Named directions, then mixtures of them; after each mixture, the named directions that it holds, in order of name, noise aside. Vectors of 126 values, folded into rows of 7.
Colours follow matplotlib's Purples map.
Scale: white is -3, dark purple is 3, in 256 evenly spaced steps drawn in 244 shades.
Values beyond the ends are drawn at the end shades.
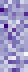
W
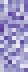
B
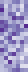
B, W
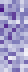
B, W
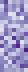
B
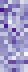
W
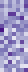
B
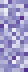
B, W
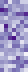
B, W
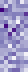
W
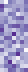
B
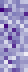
W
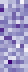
B, W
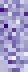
W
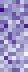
B, W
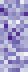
W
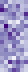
W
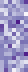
B, W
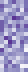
B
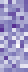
B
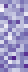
B, W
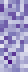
B, W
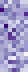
W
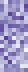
B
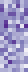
B, W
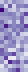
B, W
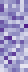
B, W
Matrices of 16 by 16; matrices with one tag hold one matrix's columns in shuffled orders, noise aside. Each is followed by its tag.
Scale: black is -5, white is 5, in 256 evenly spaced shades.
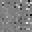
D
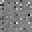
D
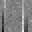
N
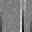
N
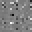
D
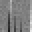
N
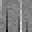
N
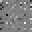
D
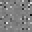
D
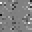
D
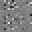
D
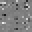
D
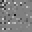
D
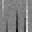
N
